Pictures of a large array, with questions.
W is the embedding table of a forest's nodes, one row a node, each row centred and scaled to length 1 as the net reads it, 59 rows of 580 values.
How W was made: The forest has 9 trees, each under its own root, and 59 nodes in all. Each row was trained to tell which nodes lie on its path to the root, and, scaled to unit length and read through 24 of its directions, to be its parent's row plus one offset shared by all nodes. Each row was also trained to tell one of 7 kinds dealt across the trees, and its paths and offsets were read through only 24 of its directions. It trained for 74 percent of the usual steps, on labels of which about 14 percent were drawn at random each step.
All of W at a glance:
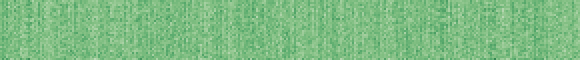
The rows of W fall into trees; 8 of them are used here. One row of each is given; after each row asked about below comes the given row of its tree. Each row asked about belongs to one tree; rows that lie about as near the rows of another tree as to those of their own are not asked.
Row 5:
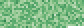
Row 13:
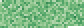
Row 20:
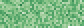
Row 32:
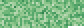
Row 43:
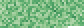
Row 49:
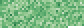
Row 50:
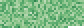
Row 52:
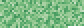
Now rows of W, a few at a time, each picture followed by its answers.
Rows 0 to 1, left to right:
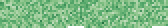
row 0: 32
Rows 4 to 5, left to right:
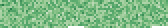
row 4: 49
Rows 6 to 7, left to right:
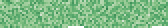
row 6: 20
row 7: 13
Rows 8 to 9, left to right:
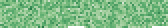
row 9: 49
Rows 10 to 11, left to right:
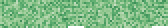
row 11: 43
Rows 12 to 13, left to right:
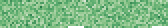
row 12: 49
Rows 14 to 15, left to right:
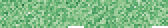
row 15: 52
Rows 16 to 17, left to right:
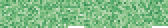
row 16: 49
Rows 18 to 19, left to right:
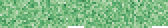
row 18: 52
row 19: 52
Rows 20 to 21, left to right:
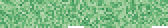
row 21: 52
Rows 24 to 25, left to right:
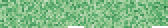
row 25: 13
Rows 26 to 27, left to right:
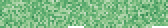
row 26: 32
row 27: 20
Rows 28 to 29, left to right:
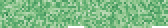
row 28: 49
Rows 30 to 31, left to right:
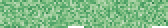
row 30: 5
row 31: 20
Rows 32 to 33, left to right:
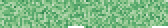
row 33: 49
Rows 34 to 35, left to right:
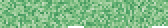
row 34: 43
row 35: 52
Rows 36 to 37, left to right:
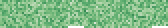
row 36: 5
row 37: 32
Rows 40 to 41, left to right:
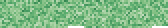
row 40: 43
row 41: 49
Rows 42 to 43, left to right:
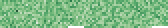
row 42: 49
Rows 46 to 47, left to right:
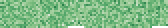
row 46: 52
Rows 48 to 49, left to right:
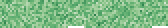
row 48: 20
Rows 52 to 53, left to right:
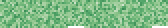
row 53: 5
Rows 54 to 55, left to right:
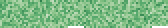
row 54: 52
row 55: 20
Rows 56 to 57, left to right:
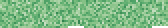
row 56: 43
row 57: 32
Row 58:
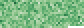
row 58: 49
